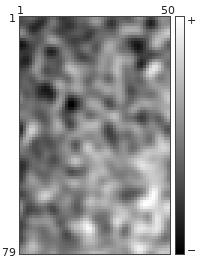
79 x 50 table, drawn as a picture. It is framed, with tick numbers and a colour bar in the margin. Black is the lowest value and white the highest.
No regular stripes run through it. The top left is the ninth with the lowest average. The halves do not mirror each other. The bottom right is the ninth with the highest average. The field is mottled with small blotches. There are no lone odd cells. There is an overall slope up to the bottom right.
